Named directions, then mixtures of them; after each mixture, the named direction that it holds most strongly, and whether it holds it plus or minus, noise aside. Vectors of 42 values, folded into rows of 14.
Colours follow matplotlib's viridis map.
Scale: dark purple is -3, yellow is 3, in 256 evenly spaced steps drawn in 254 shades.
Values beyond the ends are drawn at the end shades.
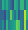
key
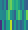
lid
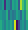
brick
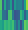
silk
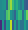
lid, plus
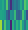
lid, minus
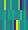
brick, minus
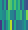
lid, plus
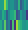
brick, minus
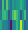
silk, minus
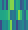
lid, plus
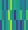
lid, plus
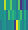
brick, minus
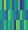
brick, minus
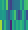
lid, minus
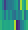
brick, plus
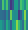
key, plus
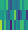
lid, minus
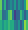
silk, plus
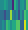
key, plus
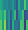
key, minus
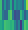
silk, plus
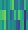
key, minus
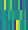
brick, minus
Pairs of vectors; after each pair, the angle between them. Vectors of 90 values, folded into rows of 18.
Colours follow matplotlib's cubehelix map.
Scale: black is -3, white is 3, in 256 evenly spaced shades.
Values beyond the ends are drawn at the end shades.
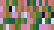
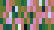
partly opposed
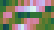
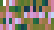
partly opposed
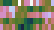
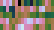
nearly opposite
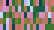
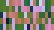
nearly opposite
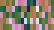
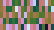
partly opposed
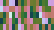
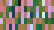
orthogonal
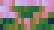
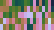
partly opposed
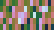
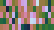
partly aligned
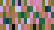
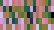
orthogonal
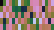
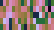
orthogonal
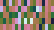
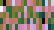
partly aligned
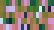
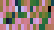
partly aligned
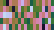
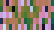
nearly parallel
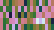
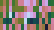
partly opposed
